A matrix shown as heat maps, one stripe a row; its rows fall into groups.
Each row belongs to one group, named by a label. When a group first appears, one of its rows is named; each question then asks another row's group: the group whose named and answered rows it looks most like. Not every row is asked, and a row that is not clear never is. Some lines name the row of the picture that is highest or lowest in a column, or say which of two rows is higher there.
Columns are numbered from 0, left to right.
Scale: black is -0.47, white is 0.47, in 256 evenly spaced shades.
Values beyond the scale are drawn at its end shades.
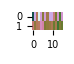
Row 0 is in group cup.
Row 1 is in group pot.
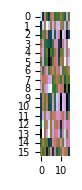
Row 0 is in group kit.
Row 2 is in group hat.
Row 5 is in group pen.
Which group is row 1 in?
cup
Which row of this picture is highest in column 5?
8
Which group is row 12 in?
cup
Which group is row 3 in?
pen
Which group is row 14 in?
pen
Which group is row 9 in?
hat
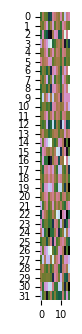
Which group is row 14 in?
pot
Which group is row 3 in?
pot
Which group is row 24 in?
pen
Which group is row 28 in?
pen
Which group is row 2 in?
pen
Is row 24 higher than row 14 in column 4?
No
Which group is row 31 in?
kit
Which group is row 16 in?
pen
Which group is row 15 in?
hat
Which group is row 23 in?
kit
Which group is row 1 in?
hat
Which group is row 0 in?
pen
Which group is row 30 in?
pot
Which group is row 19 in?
pot
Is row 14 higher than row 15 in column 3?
Yes
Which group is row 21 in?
kit
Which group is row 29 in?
kit
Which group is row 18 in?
pot
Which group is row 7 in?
hat
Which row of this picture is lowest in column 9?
24
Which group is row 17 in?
pot
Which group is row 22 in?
hat
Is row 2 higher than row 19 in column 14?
Yes
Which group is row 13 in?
pen
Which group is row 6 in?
pen
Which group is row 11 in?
hat
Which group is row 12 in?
hat
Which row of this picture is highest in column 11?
12
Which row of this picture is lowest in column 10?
22
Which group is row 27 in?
cup
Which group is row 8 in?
pen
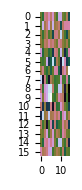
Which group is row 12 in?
kit
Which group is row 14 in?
pot
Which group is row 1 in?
cup
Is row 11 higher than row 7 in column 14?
Yes
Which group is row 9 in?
pot
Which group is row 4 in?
kit
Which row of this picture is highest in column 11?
5
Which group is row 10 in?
kit
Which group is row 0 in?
pot
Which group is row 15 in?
pot
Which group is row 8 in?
pot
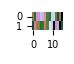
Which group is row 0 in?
pot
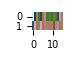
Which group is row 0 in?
kit
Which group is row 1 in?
cup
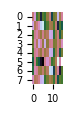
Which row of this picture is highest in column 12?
5
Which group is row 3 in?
cup
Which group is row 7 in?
pot
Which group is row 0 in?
pen
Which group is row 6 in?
hat
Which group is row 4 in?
hat
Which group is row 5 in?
pen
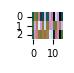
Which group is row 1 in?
cup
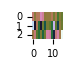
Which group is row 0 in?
pot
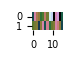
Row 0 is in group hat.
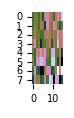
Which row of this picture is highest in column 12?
6
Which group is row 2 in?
pen
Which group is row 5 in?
pot
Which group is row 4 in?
pot
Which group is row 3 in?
pen
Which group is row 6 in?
pen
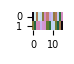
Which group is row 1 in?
pot
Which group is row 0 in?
cup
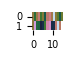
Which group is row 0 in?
kit
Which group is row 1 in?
pen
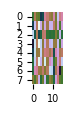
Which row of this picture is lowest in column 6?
6
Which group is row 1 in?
cup
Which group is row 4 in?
cup
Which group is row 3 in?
cup
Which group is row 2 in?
kit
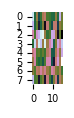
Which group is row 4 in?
pen
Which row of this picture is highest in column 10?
2
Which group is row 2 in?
pot
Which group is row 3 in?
cup
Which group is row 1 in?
kit
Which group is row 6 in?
pot
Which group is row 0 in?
kit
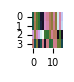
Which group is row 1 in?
pen
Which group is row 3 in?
kit
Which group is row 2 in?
pot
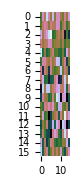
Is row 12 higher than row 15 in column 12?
Yes
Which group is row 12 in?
hat
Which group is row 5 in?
hat
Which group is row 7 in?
pen
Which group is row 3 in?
pot
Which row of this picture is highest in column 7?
13
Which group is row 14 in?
kit
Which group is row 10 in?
pot
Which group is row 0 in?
cup
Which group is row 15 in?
kit
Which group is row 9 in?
hat
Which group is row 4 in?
kit
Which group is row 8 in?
cup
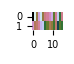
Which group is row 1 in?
pot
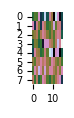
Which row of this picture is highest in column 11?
0
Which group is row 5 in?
pot
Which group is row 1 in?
kit
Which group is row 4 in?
hat
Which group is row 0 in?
hat
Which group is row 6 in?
cup
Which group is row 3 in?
pen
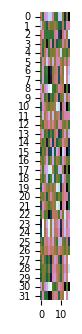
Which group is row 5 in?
cup
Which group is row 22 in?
pen
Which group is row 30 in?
pot
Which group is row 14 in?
kit
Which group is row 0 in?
pot
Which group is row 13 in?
pen
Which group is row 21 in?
hat
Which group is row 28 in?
pen
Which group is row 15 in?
hat
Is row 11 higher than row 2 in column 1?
Yes
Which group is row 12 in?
pot
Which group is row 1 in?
kit
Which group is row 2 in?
pen
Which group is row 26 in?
pot
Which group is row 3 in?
kit
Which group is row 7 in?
pen
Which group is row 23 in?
cup
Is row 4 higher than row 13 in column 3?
Yes
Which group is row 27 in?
pen
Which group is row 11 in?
cup
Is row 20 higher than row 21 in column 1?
No
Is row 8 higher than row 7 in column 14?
No
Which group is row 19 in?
hat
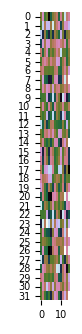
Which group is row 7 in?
pen
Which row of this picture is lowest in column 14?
17
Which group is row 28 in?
hat
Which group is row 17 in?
pot
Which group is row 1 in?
cup
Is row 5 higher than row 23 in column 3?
No
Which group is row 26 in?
pen
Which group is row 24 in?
pen
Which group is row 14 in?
pen
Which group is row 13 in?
pot
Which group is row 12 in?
kit
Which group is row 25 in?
pen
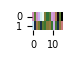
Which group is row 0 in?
pot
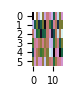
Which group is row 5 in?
cup
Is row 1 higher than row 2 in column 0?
Yes
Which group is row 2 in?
pen
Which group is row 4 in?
hat
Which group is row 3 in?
hat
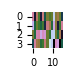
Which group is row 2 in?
pot
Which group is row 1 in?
kit
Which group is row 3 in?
hat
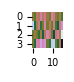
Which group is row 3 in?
pot
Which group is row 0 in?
pot
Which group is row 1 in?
kit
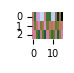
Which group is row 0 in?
pot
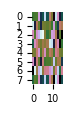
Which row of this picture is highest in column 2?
2
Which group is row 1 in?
kit
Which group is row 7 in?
hat
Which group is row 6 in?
cup
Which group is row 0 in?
hat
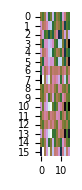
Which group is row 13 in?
pot
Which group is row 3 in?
pot
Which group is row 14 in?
hat
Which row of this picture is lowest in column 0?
7
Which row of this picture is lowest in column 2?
2
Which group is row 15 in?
cup
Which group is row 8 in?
pot
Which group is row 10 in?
pot
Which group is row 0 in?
hat
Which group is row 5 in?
pot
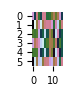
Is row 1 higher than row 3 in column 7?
Yes
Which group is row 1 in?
cup
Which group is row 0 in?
kit
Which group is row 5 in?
cup
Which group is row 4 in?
hat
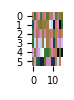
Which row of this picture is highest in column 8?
1
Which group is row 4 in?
pot
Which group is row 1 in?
hat
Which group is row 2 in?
cup
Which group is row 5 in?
pen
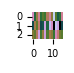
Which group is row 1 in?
hat
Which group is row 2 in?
hat
